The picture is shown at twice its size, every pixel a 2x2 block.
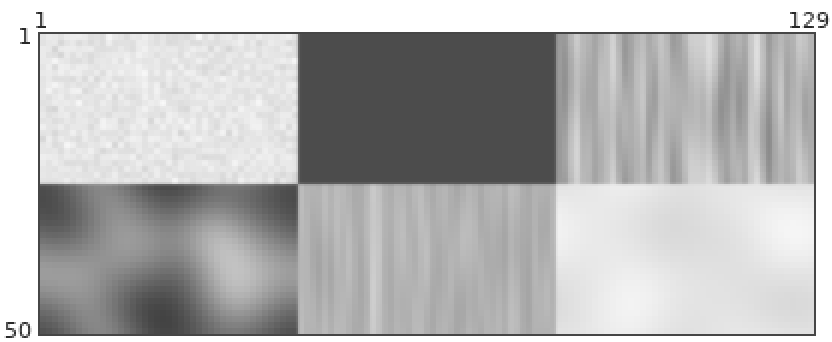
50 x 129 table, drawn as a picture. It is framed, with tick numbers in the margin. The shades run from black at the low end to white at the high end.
It is made of 2 by 3 panels. Panel 1,1: very high, fine-grained, faint in contrast. Panel 1,2: low, flat. Panel 1,3: high, streaked downward. Panel 2,1: middling, smooth, strong in contrast. Panel 2,2: high, streaked downward, faint in contrast. Panel 2,3: very high, smooth, faint in contrast.
